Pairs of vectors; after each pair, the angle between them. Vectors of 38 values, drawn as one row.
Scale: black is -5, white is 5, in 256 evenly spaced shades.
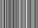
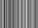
nearly parallel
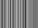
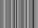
orthogonal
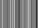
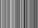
partly aligned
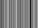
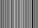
orthogonal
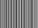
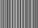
nearly opposite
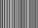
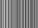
partly opposed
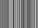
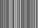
nearly parallel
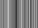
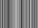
nearly opposite
